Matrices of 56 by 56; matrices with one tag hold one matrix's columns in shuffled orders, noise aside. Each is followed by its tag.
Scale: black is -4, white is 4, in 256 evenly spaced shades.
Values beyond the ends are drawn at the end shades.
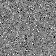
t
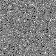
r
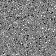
t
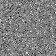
r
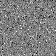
t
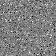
r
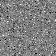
r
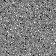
t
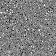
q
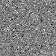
q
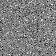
r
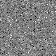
r
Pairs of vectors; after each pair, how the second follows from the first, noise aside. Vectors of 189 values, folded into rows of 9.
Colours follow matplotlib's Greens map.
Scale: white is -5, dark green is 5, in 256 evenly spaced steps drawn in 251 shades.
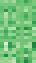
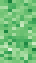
shuffled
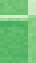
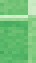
copied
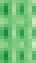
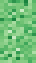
shuffled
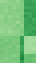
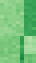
copied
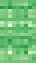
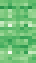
copied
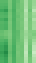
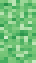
shuffled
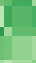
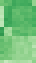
copied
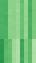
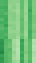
copied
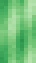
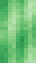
copied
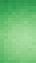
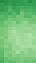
copied
